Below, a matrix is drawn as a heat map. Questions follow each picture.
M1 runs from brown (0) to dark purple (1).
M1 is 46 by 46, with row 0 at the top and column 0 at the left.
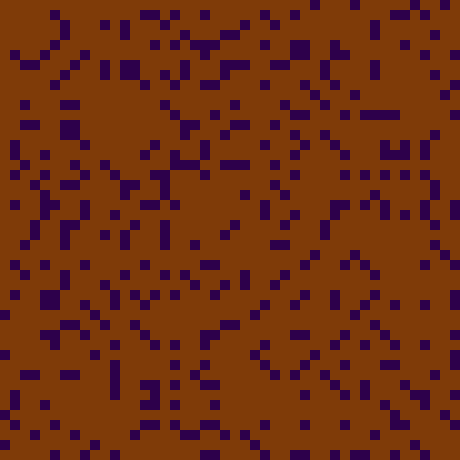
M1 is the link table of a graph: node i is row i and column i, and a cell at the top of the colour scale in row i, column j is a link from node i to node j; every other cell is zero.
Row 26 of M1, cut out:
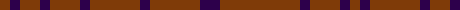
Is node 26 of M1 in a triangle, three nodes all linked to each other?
yes
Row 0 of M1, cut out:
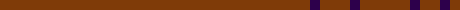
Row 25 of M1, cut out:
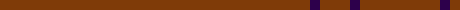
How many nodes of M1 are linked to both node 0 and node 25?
3
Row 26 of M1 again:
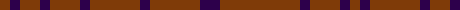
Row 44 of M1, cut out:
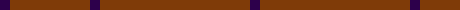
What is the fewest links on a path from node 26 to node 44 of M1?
4
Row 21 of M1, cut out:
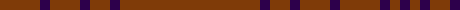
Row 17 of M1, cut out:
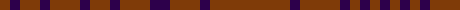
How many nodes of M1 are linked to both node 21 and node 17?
7
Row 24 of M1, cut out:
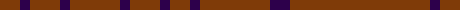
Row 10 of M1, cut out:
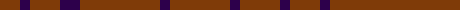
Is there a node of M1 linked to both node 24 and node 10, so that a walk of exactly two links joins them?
yes
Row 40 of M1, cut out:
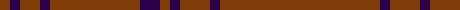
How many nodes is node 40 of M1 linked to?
8
